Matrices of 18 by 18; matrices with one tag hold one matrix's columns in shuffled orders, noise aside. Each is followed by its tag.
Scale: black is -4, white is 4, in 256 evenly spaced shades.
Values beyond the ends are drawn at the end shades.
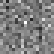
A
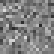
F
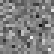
F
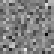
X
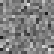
X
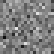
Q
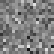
X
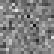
F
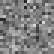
A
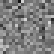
A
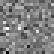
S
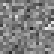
S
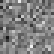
A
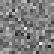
Q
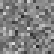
Q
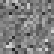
X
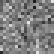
A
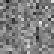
A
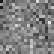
A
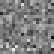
X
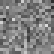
A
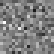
S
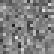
F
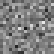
S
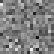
X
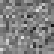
F
